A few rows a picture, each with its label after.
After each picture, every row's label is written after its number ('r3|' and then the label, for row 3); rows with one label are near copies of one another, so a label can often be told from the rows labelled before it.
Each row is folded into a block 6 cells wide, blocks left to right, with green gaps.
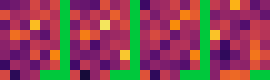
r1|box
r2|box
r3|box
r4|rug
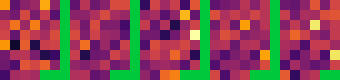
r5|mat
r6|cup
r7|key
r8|box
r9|box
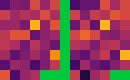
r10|box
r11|box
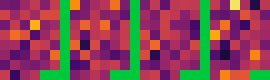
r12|box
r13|mat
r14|cup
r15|rug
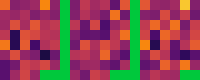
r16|mat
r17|key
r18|mat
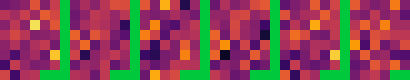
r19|box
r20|cup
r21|rug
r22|cup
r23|box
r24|mat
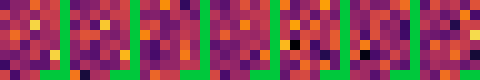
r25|box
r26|box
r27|rug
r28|box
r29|mat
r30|cup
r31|key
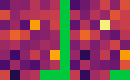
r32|box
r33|box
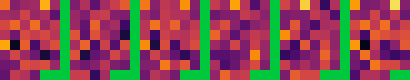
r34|mat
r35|cup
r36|mat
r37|rug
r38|rug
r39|mat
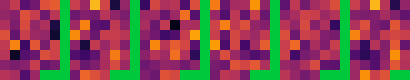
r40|cup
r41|rug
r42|key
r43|mat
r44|cup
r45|rug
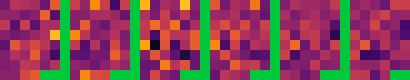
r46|key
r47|rug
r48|mat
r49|mat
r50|cup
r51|cup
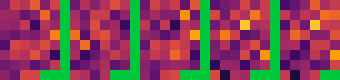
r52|key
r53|cup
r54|key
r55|box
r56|box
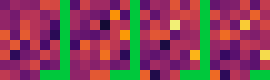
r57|cup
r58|key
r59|box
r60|box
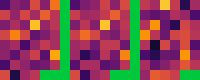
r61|box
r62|box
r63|rug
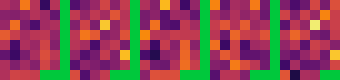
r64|rug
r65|box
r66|rug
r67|mat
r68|box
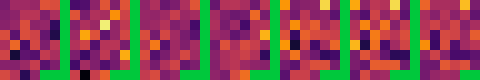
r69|cup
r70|box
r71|cup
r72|key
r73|mat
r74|mat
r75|mat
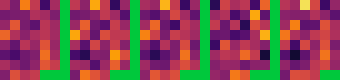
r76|rug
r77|rug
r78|rug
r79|key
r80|rug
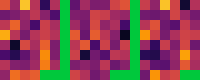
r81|rug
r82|cup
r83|rug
